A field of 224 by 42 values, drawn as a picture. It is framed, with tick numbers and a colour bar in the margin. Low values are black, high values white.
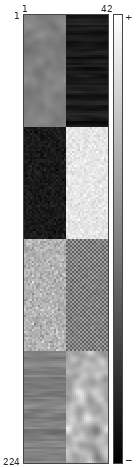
The table splits into 4 rows of 2 panels. Panel 1,1: middling, blotchy, faint in contrast. Panel 1,2: very low, streaked across, faint in contrast. Panel 2,1: very low, fine-grained, faint in contrast. Panel 2,2: very high, fine-grained, faint in contrast. Panel 3,1: high, fine-grained. Panel 3,2: middling, checkered, strong in contrast. Panel 4,1: middling, streaked across, faint in contrast. Panel 4,2: high, blotchy.
